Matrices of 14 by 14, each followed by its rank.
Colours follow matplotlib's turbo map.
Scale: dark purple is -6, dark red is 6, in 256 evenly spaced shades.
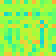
three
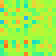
three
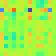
two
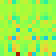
two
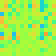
three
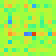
three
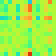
two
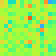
three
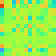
two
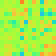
three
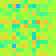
three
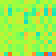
two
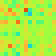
three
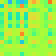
two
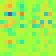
two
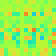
three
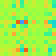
two
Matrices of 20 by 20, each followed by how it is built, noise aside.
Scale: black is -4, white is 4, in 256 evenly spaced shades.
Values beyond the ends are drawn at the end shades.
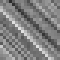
Toeplitz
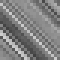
Toeplitz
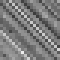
Toeplitz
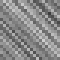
Toeplitz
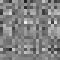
low rank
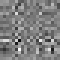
low rank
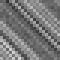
Toeplitz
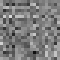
low rank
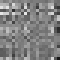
low rank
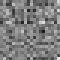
low rank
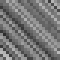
Toeplitz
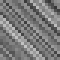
Toeplitz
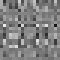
low rank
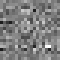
low rank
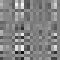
low rank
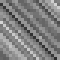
Toeplitz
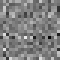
low rank
